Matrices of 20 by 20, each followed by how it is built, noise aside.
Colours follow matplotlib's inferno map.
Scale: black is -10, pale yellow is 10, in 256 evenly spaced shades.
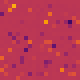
sparse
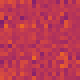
low rank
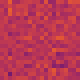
low rank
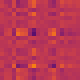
low rank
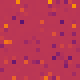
sparse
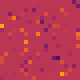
sparse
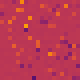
sparse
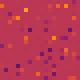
sparse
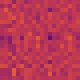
low rank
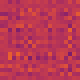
low rank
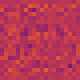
low rank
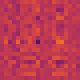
low rank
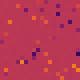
sparse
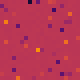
sparse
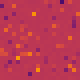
sparse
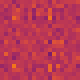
low rank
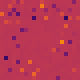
sparse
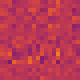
low rank
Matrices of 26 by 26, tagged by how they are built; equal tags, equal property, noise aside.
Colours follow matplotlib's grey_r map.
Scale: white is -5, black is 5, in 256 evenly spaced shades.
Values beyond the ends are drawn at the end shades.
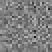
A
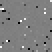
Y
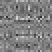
A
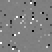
Y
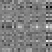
A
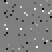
Y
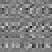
A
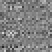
A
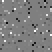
Y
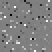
Y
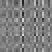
A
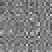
A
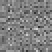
A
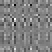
A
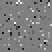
Y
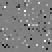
Y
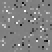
Y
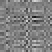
A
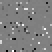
Y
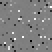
Y
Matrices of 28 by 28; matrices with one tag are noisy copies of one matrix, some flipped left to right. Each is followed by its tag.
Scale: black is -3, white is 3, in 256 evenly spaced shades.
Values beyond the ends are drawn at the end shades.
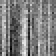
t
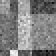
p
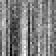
t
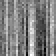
t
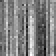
t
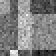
p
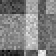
p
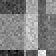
p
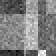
p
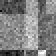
p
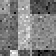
p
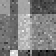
p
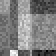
p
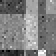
p
